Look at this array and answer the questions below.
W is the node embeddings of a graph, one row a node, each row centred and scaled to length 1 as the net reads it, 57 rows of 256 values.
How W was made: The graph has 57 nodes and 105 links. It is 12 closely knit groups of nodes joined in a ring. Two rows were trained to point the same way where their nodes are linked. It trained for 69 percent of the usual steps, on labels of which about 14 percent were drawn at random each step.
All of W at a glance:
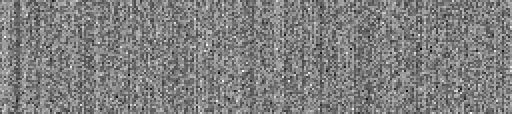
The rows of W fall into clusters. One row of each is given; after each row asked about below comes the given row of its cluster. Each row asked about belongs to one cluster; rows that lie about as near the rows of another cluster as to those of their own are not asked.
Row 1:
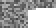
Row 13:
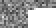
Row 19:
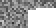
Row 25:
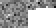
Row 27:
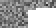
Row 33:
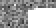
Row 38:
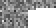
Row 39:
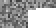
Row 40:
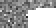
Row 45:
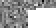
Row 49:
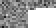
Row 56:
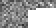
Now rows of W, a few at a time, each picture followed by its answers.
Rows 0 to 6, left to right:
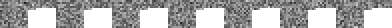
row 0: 19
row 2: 1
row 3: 39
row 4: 49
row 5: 25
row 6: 13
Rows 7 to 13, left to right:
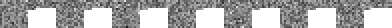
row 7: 56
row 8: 27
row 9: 1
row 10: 39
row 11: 49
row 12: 45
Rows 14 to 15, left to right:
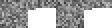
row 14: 49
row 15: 38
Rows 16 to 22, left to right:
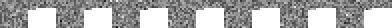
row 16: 38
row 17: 45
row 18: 38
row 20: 56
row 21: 39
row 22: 1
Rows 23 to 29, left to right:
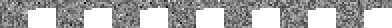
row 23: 38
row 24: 56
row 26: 13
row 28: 56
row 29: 33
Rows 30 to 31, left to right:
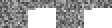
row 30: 19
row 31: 39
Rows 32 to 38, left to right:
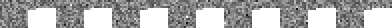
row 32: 19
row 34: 13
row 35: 27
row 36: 25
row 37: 56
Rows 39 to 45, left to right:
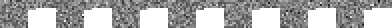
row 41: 19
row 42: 27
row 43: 1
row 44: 40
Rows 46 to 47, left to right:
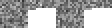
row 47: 39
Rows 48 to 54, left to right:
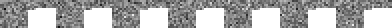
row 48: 25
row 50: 19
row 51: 40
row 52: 49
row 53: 27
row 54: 33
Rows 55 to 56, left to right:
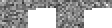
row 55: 33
